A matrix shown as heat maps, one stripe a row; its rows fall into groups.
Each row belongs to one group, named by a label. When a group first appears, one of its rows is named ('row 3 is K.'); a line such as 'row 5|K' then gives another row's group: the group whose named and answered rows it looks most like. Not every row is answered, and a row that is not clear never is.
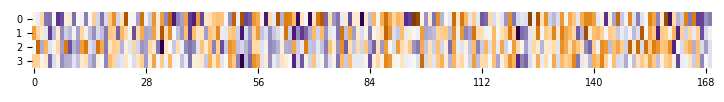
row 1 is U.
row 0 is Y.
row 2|U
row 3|U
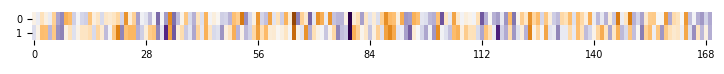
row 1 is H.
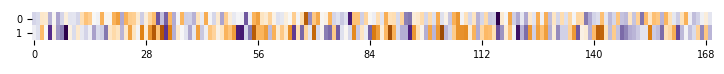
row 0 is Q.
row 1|H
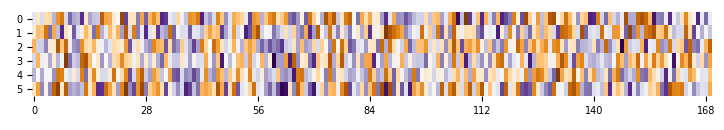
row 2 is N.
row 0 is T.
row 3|Q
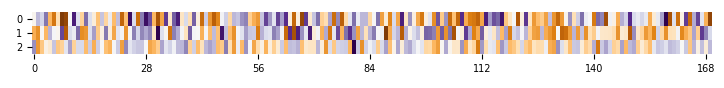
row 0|N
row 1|U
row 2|T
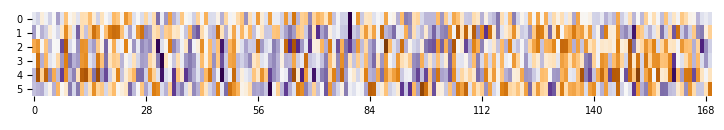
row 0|Q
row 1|N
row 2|U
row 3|U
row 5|N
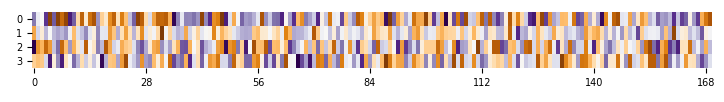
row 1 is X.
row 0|N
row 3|Y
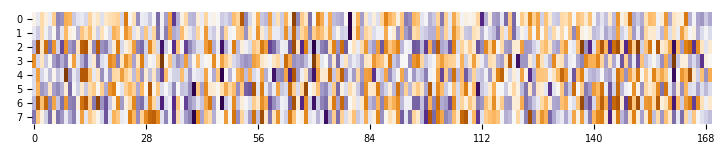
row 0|Y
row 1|Q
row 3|X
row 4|Q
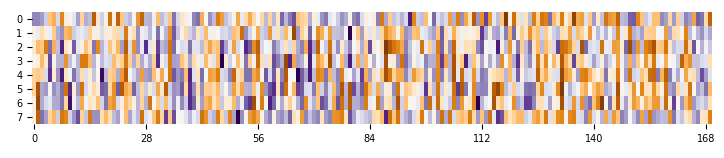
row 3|Q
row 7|N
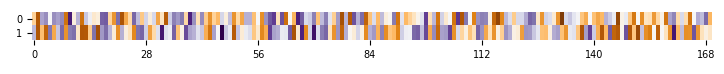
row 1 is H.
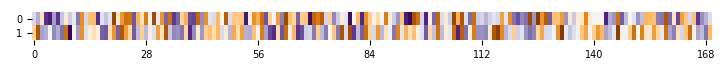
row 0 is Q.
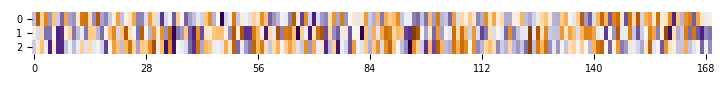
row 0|H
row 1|Y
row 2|H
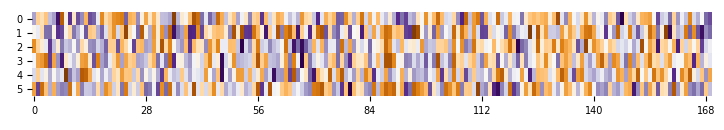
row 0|T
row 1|Y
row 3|H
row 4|Q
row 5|Y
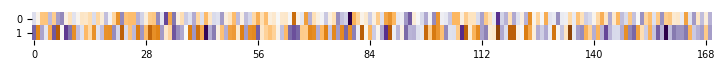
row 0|H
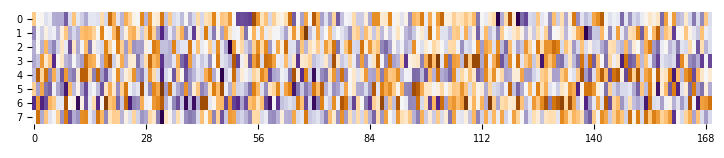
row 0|X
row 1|Q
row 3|T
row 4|H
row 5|Y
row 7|U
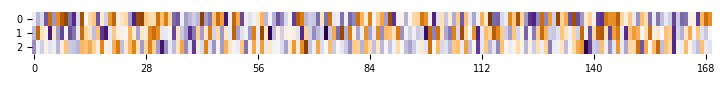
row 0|N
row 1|H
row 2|Q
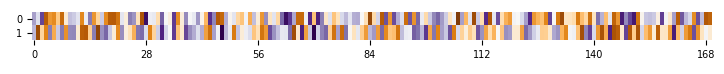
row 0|N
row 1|H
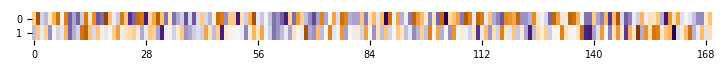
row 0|N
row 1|Q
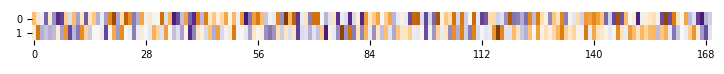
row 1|U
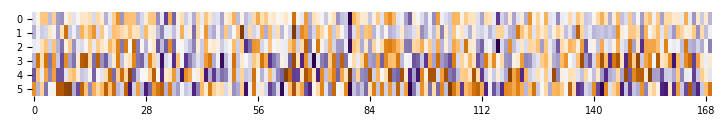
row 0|H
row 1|Q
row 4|T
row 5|N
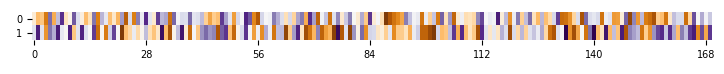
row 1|T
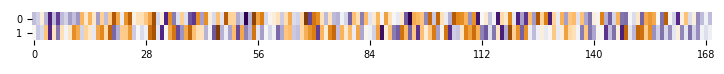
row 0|Q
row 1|T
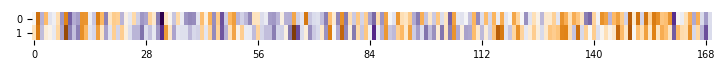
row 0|U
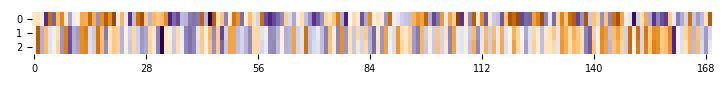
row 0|N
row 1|U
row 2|U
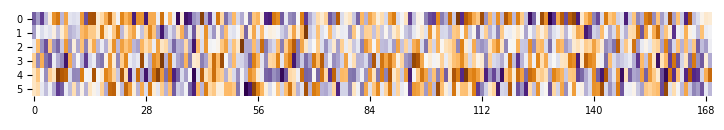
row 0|N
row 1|Q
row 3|Y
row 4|N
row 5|X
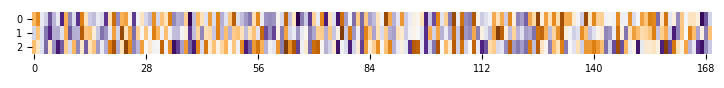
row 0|U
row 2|X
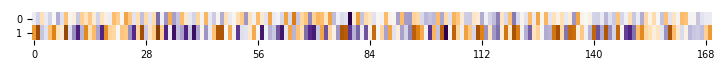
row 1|N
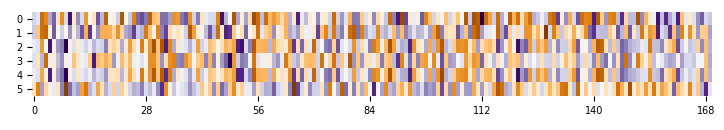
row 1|T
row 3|T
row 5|U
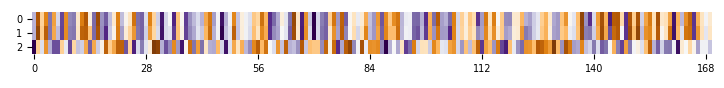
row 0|H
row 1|H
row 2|T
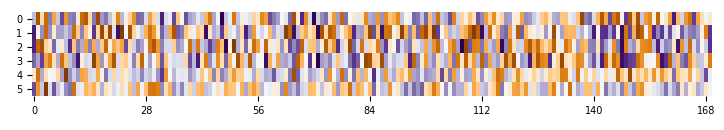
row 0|H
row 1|T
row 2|T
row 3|N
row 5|T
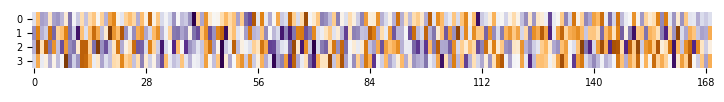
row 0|X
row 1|N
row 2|H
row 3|Q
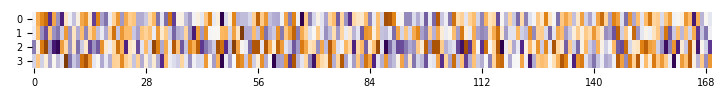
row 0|H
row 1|X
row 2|T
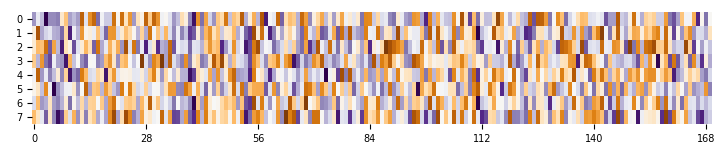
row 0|Q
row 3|Y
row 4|U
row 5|T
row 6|X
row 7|X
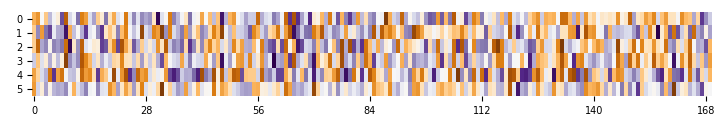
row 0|U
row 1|Y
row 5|X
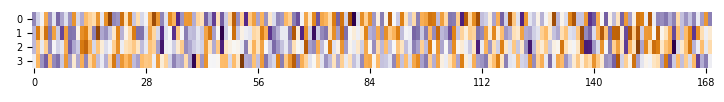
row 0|T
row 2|Q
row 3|X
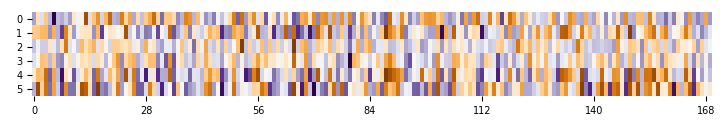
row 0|T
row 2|Q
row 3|H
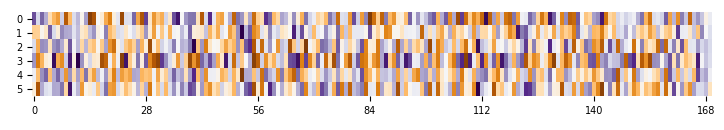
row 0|N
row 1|U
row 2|X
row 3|T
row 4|X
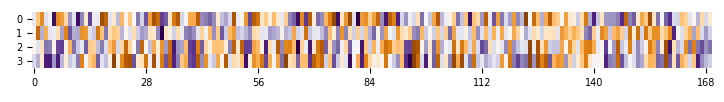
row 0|T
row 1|U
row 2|Y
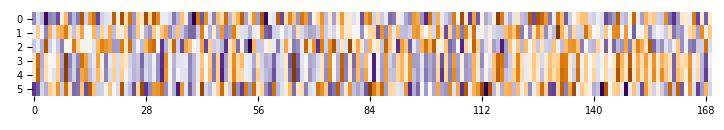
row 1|N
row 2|T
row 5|N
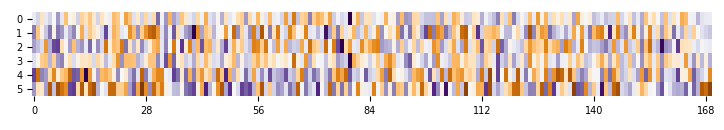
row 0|Q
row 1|H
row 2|T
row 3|H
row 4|N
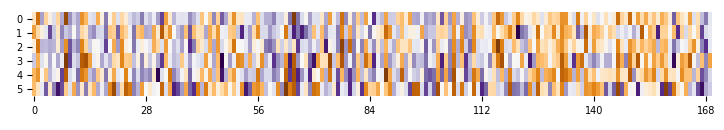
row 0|U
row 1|U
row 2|U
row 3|Q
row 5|X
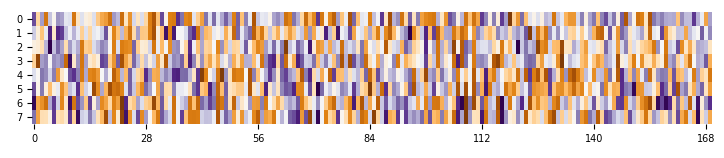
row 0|T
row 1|H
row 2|Q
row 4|N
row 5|N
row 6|T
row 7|T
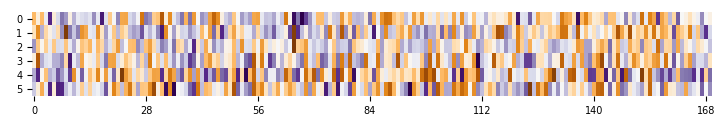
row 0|Y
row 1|U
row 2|H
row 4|T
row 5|H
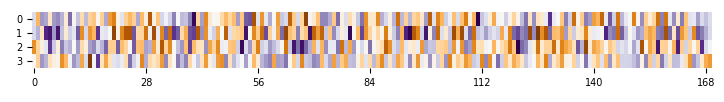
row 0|X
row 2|U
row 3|N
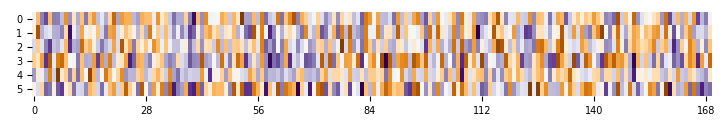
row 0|X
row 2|Q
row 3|N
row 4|N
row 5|Y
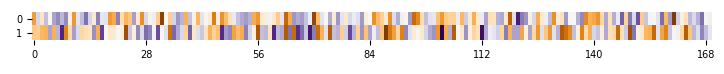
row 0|X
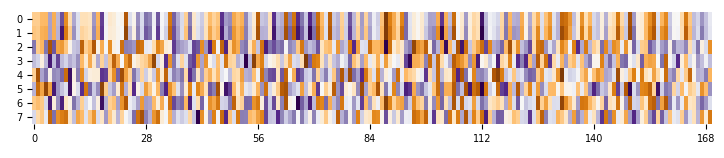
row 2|N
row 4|X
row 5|T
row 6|Y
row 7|N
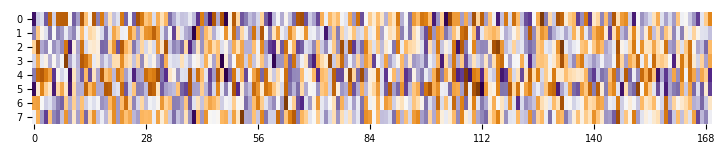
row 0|N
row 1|H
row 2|X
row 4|T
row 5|T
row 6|X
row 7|X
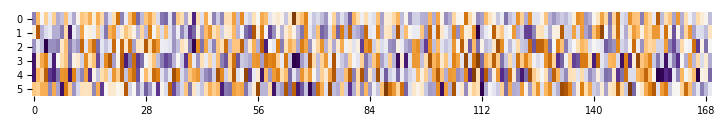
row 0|H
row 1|X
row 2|Q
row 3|T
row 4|T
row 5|Y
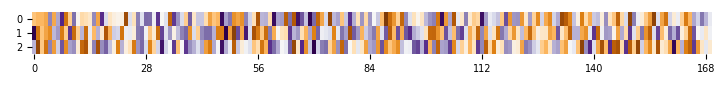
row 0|Y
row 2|H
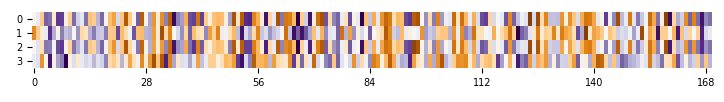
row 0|Y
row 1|U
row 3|H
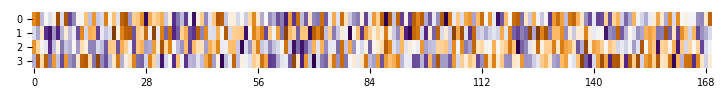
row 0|N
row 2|U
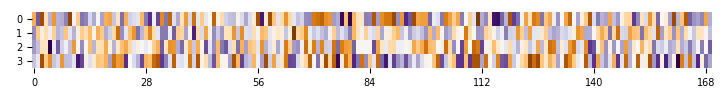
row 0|Y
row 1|H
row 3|T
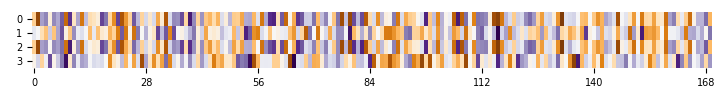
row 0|X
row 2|X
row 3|Y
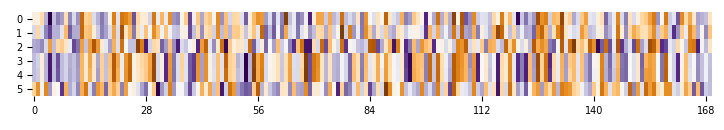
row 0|Q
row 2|N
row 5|U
